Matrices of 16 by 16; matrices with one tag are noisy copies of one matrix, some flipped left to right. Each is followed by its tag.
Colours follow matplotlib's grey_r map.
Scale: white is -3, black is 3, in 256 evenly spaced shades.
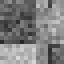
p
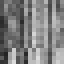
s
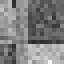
p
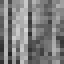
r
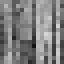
r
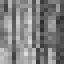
s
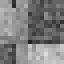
p
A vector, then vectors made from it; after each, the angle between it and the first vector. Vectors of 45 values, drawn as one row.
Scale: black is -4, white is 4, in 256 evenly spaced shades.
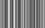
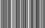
orthogonal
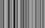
nearly opposite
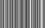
orthogonal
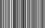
partly opposed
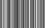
partly opposed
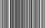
partly aligned
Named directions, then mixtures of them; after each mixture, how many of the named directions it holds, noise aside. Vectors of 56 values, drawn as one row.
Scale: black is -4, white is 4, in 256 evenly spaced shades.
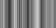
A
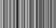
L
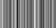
two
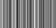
two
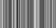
two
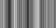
one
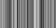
two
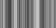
one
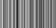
one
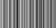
one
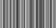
one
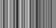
two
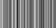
two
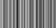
one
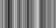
one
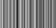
one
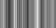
one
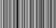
one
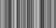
two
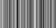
two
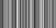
two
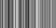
two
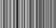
one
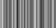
two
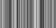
two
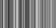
two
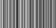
one
